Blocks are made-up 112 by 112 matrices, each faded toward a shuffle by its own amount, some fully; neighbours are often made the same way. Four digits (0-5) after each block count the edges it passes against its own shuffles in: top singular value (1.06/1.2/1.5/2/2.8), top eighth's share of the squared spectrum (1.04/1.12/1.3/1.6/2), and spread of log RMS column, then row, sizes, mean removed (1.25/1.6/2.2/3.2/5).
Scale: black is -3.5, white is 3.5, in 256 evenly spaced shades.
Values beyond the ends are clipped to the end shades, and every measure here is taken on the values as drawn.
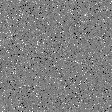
0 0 0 0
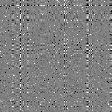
5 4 3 3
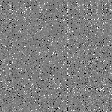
4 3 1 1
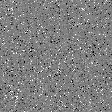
3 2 0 0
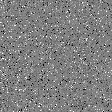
3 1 0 0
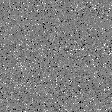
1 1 0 1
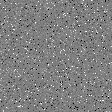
0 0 0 0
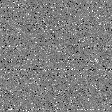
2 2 0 2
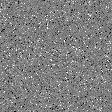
0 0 0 0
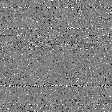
2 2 0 3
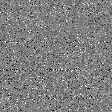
1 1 0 2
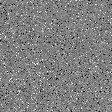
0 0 0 1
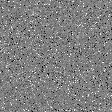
0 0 0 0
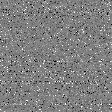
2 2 0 2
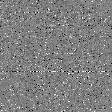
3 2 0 2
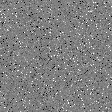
0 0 0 0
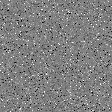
0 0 0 0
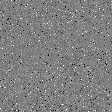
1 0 0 0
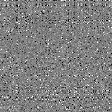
4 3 2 2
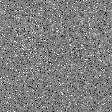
3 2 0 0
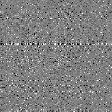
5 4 2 3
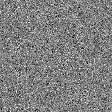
0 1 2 0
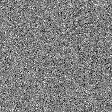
0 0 1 0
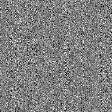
1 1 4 0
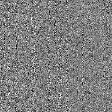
1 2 4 0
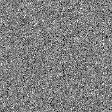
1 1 3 0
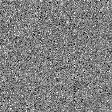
0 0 2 0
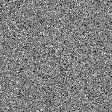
0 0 1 0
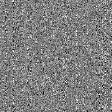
1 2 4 0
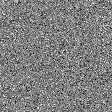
0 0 1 0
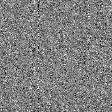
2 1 3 0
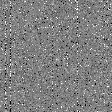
2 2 2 0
